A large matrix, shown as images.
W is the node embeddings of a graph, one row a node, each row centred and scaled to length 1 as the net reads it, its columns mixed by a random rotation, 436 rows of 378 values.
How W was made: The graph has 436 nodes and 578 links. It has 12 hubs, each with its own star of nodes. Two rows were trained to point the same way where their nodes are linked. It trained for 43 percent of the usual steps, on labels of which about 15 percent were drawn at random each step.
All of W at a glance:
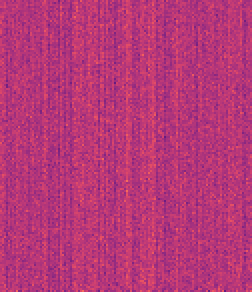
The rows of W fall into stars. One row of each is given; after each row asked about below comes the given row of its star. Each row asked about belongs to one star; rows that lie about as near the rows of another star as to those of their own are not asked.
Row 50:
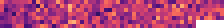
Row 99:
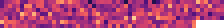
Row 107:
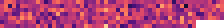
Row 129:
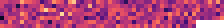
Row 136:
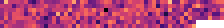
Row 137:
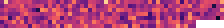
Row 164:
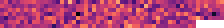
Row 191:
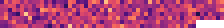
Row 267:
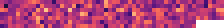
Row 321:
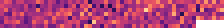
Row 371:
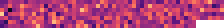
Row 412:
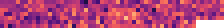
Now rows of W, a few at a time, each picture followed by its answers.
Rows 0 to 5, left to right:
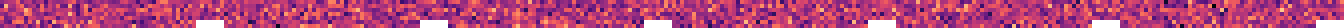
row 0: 137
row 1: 164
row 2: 267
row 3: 321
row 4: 107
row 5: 191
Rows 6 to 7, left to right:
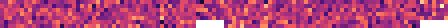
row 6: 191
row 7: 267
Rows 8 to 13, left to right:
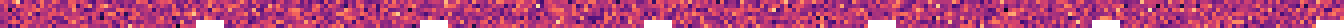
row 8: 50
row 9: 412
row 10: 50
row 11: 191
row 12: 50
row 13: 321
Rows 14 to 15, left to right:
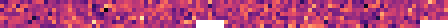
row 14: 191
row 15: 137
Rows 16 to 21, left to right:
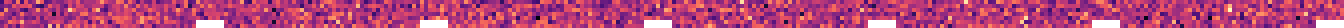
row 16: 136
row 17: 412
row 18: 99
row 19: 191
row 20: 164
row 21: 99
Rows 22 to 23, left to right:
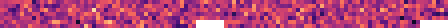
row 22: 371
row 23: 99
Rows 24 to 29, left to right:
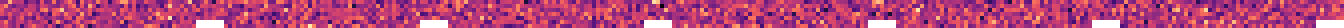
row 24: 107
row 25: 107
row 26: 99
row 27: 164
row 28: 267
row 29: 321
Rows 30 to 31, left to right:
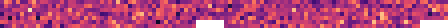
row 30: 99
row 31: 267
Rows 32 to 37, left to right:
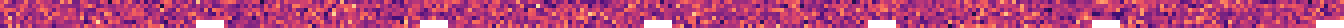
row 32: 267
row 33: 164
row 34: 267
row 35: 107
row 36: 164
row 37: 129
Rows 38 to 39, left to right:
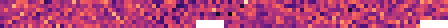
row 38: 136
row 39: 321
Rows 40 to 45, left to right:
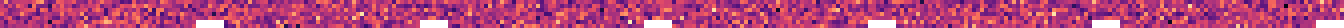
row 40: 412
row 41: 191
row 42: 50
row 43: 191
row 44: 267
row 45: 371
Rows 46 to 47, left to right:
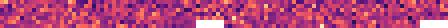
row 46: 267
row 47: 267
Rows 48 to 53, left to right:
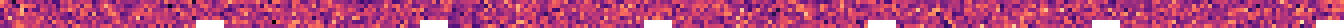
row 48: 267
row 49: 129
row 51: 267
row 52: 371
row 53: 50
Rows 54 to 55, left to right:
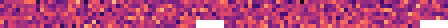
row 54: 191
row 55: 371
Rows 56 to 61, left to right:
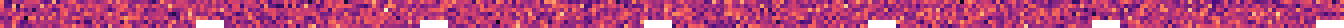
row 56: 164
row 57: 191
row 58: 129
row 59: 136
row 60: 99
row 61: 267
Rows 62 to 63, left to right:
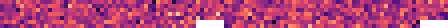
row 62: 50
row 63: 137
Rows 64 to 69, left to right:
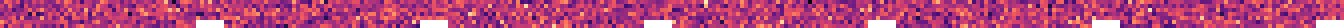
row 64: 99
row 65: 191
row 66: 191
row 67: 129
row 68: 412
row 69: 321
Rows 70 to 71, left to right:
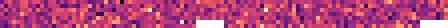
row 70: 321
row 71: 137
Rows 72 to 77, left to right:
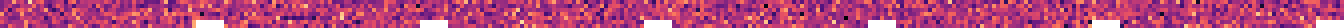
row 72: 371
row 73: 129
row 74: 136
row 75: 191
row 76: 321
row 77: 371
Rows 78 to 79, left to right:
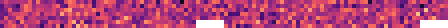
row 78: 136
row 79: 107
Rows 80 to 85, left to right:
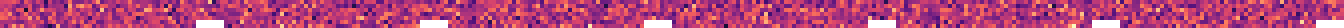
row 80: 191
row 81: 107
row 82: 99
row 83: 267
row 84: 137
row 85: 321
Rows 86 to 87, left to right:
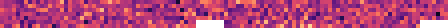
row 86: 164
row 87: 107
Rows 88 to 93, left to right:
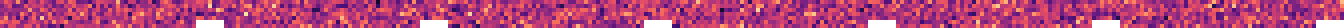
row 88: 99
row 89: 50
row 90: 50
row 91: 267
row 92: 164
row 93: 191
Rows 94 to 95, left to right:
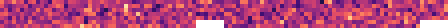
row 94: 164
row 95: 412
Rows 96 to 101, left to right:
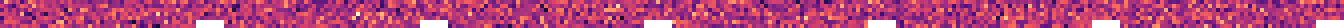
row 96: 267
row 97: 267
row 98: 191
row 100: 412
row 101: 371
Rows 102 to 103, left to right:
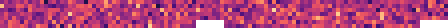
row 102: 191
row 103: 267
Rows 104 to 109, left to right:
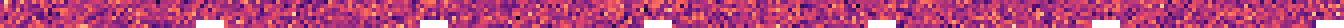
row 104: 107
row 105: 137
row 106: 99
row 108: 371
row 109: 107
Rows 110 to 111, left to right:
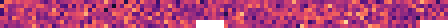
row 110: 136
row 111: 267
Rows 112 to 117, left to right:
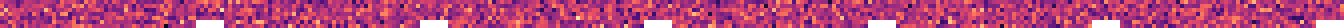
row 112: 164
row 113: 137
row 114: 129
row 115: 191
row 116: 371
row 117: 321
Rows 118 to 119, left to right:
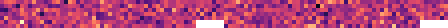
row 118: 129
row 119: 191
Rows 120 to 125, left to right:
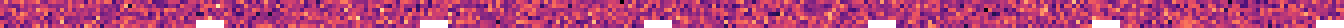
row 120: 107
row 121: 412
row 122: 129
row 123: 191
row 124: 321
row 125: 129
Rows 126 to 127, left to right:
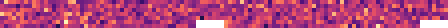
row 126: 129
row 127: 99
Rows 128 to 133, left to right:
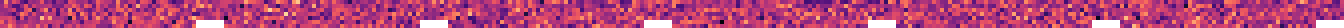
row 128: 99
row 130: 164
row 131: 129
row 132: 136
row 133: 191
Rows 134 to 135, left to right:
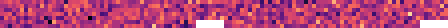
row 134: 50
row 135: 191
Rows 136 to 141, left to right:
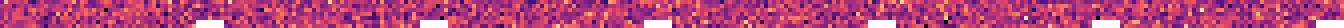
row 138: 99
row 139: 136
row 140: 129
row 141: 137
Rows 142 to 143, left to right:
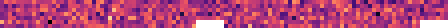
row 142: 129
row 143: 371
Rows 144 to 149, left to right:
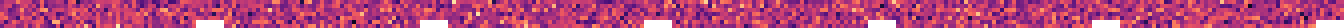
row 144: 371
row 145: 371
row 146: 107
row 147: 129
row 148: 267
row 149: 107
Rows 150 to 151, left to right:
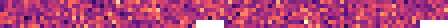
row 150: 321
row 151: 137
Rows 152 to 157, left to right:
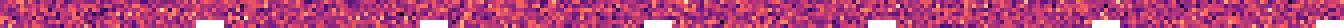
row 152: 371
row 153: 99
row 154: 137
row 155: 129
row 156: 191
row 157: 321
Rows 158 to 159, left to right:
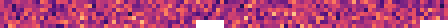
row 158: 99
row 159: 191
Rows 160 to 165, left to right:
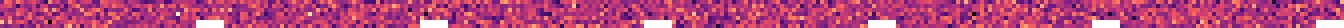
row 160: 129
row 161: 136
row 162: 107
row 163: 136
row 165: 371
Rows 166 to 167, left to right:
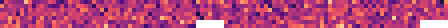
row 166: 191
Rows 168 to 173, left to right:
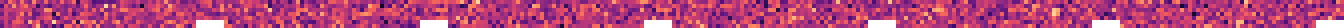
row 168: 137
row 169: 371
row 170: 267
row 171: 136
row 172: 267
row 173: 107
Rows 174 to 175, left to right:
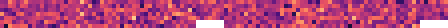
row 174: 50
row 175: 136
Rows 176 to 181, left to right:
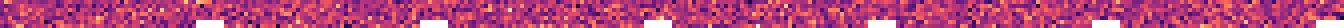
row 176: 267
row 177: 164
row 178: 107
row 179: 371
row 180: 137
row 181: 164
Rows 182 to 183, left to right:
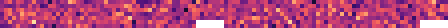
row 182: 136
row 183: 99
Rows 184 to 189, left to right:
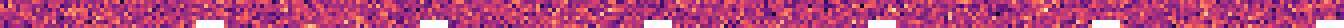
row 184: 321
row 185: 107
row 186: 191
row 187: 50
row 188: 321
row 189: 164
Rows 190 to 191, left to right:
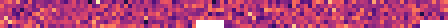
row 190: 99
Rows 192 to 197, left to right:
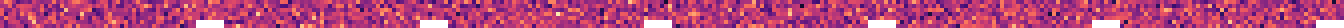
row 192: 50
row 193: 371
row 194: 412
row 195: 50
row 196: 412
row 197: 191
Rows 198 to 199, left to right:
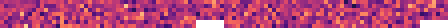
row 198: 164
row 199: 99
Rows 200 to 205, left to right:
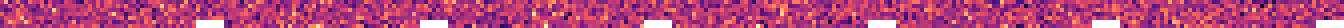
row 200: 129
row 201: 137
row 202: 164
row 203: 371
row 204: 412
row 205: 137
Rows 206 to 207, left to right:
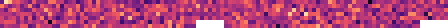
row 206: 129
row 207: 136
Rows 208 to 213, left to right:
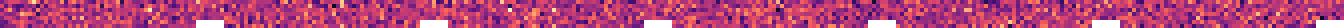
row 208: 321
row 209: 99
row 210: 107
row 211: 136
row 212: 321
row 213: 191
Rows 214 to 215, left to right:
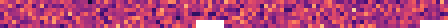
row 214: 99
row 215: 129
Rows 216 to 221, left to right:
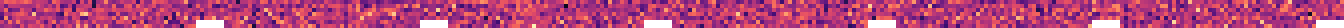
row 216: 136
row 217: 371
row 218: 107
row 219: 50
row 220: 412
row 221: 107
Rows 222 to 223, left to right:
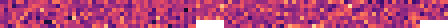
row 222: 412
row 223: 164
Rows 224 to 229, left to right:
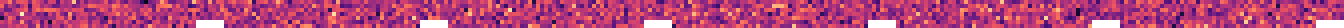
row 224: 129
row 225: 50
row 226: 107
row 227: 136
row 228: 136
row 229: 136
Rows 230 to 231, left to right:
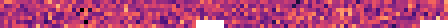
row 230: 164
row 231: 412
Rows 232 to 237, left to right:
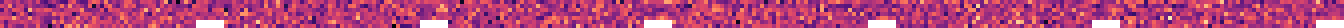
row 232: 191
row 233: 50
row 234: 321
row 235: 267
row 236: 107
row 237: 129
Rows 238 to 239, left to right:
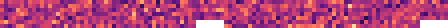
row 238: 50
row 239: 164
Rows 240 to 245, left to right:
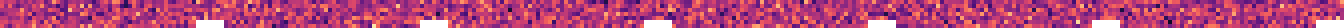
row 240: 50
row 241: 191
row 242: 99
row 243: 107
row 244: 50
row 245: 129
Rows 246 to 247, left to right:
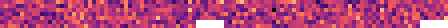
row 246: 107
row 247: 412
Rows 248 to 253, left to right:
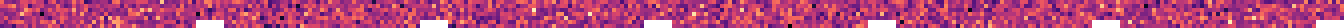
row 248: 321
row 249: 136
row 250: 321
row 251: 136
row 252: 137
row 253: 129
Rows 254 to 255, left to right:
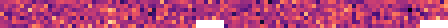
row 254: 412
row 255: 412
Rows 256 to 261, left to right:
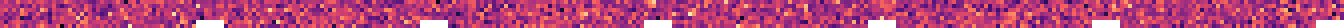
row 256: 412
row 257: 371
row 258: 321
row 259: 50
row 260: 50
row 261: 371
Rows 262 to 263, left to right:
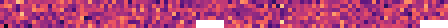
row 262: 107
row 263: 371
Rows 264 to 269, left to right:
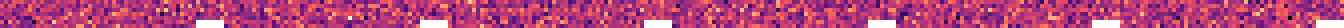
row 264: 412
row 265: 412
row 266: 321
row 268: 107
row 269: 137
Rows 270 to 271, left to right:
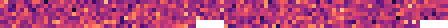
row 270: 137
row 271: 50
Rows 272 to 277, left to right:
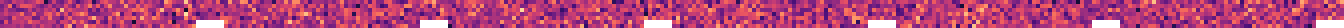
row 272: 136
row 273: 99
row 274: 321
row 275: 50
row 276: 137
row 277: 321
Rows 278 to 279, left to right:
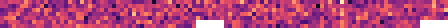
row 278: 267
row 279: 99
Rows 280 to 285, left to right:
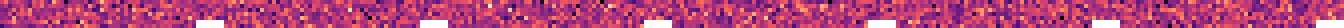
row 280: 50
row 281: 107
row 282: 107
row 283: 136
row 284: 137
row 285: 191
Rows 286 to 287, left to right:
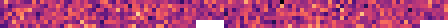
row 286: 137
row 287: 137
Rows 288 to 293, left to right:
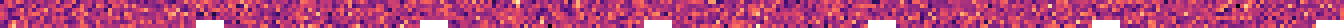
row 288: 371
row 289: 107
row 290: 191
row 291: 136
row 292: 136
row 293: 136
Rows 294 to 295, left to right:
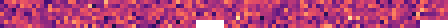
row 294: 136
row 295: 107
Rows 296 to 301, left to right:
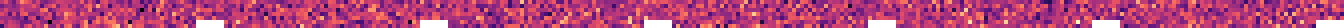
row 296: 412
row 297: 321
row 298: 321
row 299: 136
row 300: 50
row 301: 50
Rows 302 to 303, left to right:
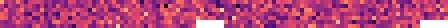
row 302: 371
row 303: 107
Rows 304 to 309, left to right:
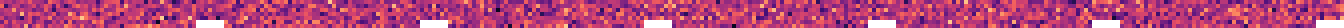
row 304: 164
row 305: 137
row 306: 412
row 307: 191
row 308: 164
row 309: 412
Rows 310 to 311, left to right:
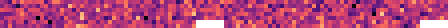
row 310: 107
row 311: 267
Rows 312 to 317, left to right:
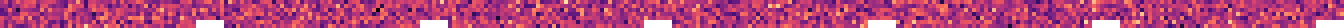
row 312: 107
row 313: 136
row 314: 267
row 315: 371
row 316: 129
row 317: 99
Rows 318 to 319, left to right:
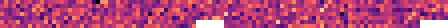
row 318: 412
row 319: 164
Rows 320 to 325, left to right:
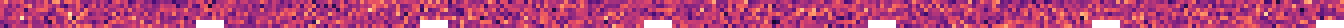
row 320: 107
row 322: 371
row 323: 99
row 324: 371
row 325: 136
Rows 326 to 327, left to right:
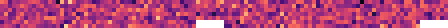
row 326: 137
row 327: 136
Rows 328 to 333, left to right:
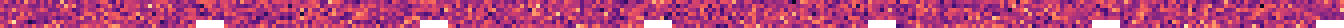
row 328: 164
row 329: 164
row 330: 164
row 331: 321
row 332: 321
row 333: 137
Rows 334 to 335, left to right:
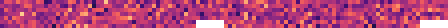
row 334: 136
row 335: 107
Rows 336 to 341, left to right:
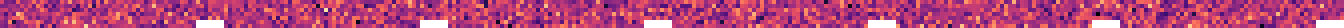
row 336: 136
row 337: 191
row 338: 371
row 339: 107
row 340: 164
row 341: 136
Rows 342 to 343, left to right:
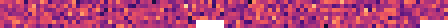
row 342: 99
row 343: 99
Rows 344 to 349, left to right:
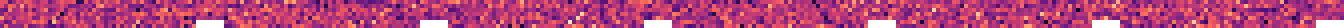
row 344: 371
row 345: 267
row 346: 50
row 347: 371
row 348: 107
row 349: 164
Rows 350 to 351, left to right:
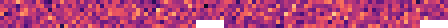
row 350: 412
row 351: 164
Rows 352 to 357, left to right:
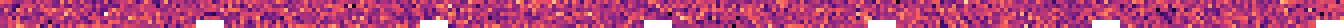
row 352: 267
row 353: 107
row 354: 164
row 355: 191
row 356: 191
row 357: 412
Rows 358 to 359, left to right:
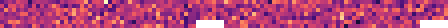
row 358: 321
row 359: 129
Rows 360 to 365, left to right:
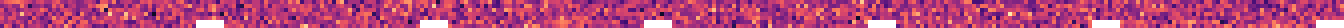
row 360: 412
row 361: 99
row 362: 371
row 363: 371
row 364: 129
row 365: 129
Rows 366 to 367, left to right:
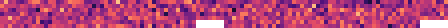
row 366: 267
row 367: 267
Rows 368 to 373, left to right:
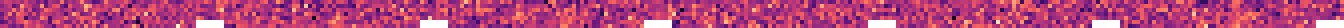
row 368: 137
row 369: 50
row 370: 412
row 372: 136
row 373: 371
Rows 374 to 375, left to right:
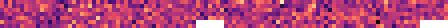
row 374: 136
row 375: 412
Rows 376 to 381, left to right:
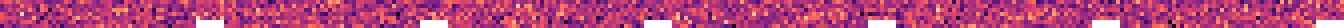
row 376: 412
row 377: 191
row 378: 129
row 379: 99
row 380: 267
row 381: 412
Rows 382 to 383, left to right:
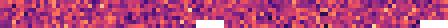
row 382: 50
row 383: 191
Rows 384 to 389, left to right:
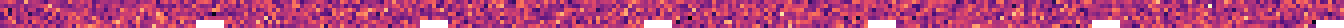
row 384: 267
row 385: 99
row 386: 50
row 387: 371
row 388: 412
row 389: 136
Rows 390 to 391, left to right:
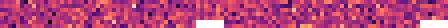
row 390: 412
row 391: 107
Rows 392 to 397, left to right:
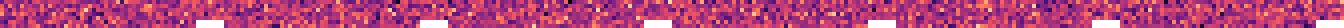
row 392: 321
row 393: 371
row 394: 321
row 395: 267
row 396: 164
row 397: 191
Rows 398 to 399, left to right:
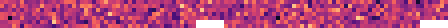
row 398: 164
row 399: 107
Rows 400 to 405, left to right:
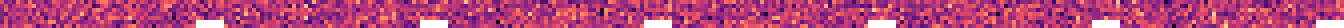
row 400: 136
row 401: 107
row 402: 412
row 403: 107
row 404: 412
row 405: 136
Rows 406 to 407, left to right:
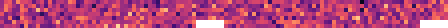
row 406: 371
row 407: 129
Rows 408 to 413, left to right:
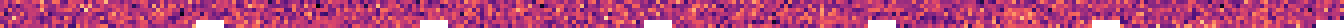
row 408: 107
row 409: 136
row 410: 191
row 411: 267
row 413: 137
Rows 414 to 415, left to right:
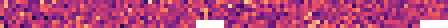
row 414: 107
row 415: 107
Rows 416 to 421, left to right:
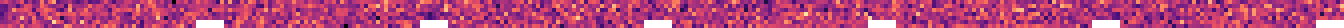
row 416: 137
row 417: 137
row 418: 136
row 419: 412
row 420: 164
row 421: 412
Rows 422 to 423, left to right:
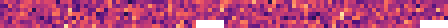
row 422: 137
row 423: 129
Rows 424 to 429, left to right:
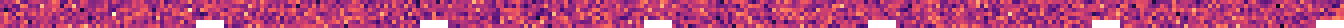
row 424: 50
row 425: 136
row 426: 321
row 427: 191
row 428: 50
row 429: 371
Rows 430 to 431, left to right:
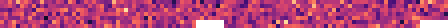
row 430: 371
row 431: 164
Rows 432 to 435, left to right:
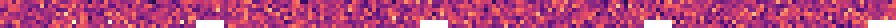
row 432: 50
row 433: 371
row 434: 191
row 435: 412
